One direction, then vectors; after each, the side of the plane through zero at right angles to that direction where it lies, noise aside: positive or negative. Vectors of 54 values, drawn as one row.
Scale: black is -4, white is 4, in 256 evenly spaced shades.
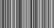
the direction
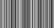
negative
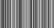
positive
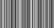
negative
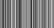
positive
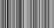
positive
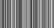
positive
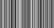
negative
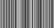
negative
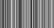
positive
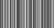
positive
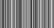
positive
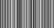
positive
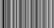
positive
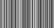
negative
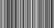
negative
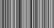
positive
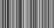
positive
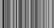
positive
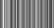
negative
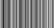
positive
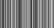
positive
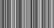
positive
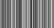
positive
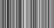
positive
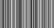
positive
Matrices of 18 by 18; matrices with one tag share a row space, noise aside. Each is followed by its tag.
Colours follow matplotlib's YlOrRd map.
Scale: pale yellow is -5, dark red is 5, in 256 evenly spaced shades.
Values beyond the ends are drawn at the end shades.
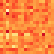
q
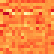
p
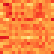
p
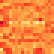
p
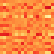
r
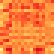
p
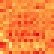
p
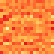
p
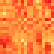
r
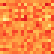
r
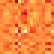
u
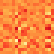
u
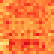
p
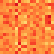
u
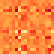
u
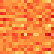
r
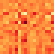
u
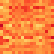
p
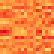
r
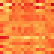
p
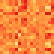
u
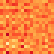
q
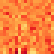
u
